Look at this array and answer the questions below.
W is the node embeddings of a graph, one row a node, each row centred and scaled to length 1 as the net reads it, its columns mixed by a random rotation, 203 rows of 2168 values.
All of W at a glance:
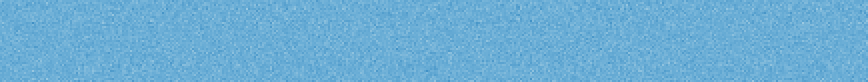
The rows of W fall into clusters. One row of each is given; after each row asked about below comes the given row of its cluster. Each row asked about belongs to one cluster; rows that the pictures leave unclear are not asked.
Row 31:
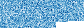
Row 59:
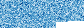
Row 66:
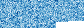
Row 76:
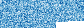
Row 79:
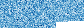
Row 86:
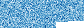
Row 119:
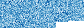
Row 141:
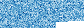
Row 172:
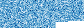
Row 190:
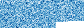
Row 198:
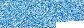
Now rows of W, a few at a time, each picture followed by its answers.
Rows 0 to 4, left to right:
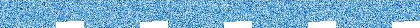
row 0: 59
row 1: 172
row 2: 76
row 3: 141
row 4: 86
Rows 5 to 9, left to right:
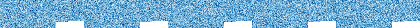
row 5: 172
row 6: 190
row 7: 198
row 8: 76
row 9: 76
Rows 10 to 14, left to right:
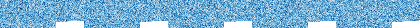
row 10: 59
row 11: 76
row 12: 79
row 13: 79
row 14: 198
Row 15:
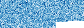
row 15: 59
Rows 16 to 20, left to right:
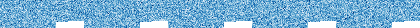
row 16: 172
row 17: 141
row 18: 79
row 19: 66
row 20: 66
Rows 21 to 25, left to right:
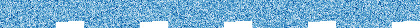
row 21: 66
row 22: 66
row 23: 79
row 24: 79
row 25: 59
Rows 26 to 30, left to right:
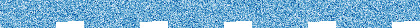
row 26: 198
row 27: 190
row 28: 76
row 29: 79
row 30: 86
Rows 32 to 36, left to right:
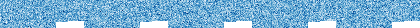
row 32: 31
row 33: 198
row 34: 119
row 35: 141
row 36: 66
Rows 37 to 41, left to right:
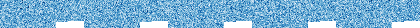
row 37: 59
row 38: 31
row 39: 172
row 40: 76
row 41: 172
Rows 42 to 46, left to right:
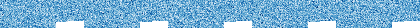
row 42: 198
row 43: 119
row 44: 86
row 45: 86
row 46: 76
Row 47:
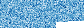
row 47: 86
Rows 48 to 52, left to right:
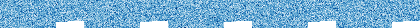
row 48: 141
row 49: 198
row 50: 190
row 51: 141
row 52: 198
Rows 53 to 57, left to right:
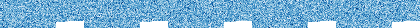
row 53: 198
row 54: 31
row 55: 59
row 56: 190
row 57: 59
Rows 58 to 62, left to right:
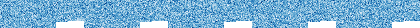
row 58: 141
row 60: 76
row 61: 119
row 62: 31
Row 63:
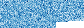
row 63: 141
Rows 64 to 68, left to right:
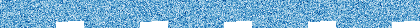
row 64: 76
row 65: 198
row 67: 119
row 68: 59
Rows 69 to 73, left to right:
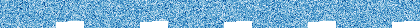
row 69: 59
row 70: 141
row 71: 66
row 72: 59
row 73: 76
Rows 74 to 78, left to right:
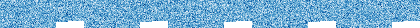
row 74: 119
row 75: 86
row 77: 66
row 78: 59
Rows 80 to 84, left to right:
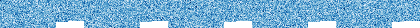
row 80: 119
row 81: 86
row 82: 59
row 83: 79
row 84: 190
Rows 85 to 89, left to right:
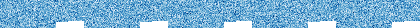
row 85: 66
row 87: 119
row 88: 76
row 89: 66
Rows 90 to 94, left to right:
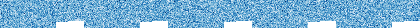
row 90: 141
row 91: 172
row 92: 76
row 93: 172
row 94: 79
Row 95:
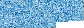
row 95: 119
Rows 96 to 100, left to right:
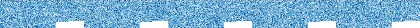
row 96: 66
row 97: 172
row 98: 190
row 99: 190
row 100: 59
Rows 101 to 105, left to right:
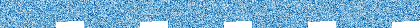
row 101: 86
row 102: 79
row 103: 76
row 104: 76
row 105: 198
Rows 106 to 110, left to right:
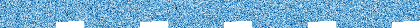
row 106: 119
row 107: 79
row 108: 190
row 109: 190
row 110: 198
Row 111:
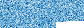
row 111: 190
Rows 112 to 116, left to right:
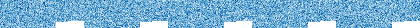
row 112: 59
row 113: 79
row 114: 141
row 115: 119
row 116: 76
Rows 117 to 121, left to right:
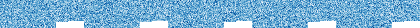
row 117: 79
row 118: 59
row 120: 66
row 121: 66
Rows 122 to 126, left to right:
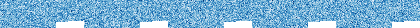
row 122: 198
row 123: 66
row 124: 172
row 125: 79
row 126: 119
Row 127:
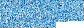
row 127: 31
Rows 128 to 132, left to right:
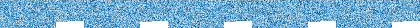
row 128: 79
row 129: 76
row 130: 86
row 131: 119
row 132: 76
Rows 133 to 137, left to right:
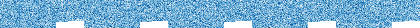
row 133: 141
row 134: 86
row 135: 198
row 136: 190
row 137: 59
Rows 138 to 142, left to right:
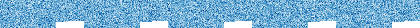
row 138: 190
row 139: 119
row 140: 198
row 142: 119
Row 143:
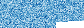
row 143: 86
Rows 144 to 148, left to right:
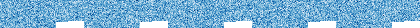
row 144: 66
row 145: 172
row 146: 141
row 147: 66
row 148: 119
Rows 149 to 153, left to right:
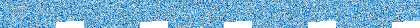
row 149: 198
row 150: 190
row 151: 31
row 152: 141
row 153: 141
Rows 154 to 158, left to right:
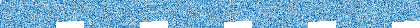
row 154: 76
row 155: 141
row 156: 141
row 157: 198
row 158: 119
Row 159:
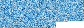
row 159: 79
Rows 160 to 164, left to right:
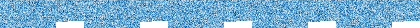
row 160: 31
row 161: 31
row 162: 119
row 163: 119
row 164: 79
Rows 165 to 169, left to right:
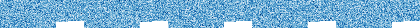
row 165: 76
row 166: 172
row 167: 79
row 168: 86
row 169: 198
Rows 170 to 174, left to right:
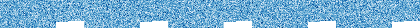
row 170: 141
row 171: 172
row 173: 86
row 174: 76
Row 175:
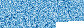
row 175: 66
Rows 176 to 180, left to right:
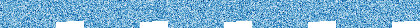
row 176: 198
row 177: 172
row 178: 172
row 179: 198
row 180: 76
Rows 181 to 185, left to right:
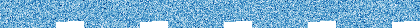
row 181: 31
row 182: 59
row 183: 86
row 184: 172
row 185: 76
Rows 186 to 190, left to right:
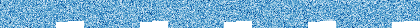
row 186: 86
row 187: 119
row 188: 172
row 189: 141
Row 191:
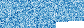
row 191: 66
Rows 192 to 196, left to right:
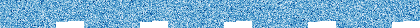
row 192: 79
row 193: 119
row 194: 172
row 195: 190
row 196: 198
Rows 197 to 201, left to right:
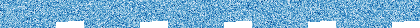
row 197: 198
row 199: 141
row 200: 119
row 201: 79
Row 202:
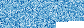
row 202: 66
